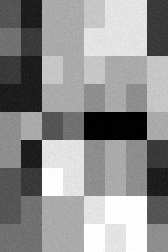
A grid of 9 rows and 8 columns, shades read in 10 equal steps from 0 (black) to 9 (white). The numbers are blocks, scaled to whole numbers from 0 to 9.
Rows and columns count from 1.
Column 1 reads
3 4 2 1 5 5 3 3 4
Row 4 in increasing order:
1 1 5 5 6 6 6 7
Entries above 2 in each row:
6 6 6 6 5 6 6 8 8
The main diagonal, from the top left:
3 2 7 6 0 6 5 3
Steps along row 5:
up down up down same same up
